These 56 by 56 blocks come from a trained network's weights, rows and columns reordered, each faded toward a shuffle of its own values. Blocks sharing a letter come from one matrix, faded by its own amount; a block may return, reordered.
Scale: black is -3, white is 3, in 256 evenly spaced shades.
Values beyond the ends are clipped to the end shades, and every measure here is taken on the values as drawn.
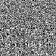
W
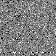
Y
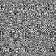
W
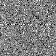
Y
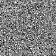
Y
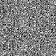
W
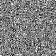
Y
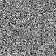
W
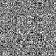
W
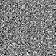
W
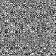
W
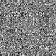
W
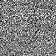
W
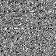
Y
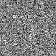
W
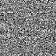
W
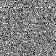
Y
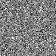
Y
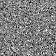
Y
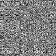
W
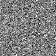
Y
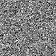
Y
